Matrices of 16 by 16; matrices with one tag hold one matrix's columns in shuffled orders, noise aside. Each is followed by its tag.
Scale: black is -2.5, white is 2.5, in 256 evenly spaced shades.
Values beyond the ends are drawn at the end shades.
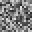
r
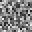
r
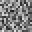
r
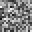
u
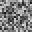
r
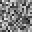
r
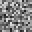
u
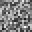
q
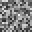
q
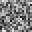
r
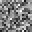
q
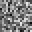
u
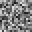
r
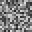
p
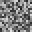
u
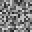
p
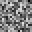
u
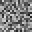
p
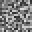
p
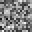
q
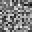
p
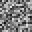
u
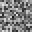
u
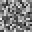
r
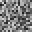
r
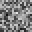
q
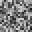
r
